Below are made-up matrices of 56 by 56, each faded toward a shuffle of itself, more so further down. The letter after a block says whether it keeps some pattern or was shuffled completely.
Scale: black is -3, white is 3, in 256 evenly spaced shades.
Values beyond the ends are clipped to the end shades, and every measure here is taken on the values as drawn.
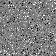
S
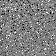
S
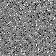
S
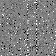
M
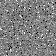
S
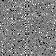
M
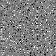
M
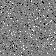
S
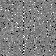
M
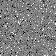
S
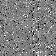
M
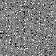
M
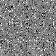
M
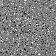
S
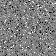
S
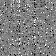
M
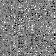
M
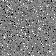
S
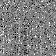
M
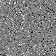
S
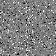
M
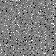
M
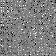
M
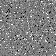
S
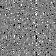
M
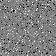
S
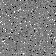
S
